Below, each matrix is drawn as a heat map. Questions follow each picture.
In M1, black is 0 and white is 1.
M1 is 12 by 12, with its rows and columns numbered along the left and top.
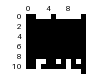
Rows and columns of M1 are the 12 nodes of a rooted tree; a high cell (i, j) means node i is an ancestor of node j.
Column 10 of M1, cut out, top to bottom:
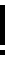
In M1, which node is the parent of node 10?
9
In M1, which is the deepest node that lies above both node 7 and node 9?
0
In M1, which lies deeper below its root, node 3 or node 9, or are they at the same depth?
node 3
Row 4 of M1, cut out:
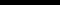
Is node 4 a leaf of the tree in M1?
yes
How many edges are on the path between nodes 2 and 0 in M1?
3
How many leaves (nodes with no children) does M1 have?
8
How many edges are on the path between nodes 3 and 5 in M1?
4
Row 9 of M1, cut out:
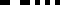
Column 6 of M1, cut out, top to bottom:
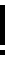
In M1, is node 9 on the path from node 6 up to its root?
yes
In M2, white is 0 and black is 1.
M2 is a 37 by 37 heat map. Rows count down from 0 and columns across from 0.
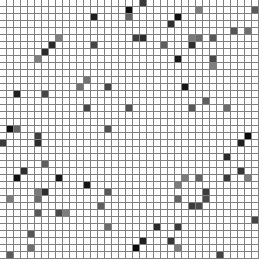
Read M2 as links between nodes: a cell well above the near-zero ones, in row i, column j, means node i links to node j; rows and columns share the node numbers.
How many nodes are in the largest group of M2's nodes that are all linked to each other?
3
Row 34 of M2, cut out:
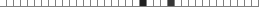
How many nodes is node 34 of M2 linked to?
2
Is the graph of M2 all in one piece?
no
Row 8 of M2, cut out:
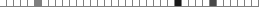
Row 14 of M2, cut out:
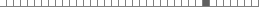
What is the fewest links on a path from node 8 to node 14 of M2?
4
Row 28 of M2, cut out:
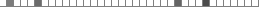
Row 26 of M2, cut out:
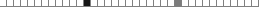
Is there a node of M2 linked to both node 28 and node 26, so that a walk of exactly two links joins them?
yes
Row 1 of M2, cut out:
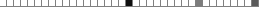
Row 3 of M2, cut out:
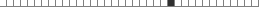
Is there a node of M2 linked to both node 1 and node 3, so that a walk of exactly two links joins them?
no
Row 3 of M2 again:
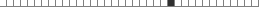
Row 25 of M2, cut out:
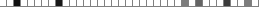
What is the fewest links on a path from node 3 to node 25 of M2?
6
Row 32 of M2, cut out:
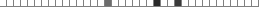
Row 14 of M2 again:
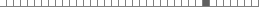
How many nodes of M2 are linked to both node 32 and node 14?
0
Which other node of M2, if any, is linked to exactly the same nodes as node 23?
node 7
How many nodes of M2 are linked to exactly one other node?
10
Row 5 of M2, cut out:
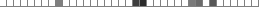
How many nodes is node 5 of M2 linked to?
6
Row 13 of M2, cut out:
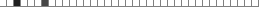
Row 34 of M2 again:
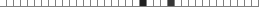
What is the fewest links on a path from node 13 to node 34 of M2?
5
